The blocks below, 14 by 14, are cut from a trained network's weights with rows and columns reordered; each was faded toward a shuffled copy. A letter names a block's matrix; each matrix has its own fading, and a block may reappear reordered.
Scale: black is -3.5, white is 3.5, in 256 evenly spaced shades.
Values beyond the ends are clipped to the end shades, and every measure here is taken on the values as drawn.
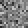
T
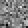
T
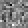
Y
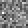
T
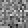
T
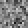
T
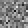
T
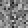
T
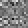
Y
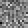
T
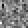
Y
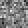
T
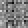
Y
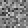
T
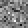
T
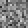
T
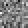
T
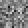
Y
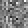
Y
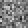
T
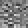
Y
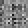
Y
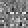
Y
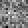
T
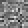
Y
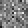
T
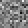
Y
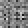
Y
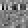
Y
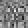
Y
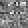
Y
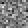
T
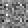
Y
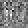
Y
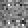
Y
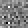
Y
